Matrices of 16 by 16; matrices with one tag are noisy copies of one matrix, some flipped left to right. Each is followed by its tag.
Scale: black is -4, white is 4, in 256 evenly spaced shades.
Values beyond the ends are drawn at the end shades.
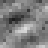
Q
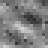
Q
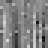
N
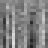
N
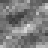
Q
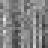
N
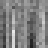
N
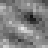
Q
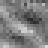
Q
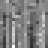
N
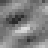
Q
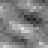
Q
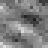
Q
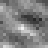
Q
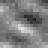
Q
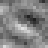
Q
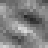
Q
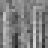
N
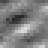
Q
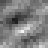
Q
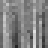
N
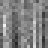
N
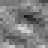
Q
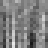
N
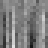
N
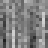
N
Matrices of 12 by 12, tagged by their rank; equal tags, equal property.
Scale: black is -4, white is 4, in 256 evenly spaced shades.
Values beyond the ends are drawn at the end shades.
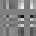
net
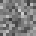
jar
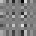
net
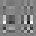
net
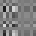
net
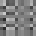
net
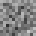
jar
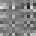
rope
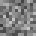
jar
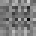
rope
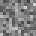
jar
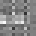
rope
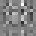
rope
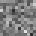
jar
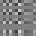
net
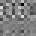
rope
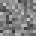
jar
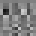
rope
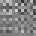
rope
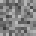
jar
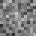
jar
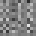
rope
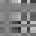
net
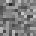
jar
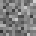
jar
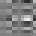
net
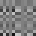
net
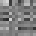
rope
